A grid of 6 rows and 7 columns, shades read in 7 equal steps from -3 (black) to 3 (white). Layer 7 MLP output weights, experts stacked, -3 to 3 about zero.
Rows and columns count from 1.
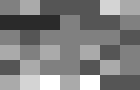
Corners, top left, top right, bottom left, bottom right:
0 1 1 -1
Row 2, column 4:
0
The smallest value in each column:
-2 -2 -2 -1 -1 -1 -1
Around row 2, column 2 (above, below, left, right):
1 -1 -2 -2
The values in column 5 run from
-1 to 3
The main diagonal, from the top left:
0 -2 0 0 -1 -1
